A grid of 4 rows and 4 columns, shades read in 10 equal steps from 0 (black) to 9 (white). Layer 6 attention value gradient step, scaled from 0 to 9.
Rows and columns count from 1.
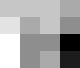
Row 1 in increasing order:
6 7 7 7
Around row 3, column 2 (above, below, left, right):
6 5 9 5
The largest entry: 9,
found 2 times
